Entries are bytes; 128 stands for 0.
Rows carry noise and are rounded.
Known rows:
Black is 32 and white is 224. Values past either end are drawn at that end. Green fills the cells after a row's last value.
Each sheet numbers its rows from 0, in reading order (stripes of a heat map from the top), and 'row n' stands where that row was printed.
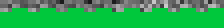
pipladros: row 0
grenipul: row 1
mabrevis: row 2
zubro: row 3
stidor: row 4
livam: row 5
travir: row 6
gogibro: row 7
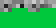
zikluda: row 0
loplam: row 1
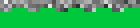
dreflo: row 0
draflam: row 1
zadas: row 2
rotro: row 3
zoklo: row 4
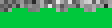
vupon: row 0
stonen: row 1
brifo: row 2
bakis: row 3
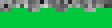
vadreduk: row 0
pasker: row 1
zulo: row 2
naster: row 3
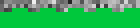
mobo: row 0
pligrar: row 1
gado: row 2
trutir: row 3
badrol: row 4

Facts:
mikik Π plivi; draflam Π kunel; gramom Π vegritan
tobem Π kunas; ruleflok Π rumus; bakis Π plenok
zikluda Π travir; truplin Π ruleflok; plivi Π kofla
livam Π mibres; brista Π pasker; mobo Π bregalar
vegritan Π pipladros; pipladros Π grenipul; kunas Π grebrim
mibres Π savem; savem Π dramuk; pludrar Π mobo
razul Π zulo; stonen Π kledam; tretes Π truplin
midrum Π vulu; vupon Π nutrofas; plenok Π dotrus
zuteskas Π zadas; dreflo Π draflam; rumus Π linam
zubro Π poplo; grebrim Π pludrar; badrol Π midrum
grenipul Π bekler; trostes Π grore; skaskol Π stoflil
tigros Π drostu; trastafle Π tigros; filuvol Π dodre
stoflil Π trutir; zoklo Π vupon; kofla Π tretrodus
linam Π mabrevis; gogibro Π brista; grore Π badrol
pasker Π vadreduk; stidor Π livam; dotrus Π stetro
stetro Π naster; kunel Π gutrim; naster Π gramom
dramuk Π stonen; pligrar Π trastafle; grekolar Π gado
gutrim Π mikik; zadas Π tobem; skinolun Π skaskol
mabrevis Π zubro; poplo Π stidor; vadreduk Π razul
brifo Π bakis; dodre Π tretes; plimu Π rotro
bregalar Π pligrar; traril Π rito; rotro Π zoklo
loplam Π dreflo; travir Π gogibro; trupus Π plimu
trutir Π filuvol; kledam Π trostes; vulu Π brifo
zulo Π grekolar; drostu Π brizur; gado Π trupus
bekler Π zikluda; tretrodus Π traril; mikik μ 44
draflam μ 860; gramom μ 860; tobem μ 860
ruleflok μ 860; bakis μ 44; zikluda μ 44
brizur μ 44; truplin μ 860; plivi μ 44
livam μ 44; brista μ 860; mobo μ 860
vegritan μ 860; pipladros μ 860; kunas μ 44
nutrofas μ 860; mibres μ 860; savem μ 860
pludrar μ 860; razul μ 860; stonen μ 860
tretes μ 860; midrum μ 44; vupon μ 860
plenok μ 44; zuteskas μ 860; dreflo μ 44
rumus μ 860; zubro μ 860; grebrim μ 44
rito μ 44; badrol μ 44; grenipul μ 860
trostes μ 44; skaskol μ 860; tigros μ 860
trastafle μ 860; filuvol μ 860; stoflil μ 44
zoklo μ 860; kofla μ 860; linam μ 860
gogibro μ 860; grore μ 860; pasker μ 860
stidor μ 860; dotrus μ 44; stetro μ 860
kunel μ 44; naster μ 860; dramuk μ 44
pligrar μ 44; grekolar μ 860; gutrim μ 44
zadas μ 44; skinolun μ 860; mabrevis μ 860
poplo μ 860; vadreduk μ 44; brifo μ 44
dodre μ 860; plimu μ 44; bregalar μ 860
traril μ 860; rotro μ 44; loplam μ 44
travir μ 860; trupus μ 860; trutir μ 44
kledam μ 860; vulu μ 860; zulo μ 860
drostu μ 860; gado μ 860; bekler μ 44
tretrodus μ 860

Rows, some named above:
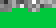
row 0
stonen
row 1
plivi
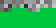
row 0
trastafle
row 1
trostes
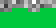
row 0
dramuk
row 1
plivi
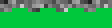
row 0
mibres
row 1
tobem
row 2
zoklo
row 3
mibres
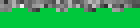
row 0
kledam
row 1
tobem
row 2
vulu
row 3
zadas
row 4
vegritan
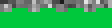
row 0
rumus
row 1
kofla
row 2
linam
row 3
brifo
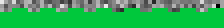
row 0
brifo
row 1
vulu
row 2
dodre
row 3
grore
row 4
kunas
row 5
razul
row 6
mobo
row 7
bekler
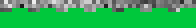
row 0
grebrim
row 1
pligrar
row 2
badrol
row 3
bakis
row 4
pludrar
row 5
ruleflok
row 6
trupus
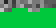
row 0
filuvol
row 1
stetro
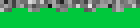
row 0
filuvol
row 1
dotrus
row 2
savem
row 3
tigros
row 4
traril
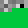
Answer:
bekler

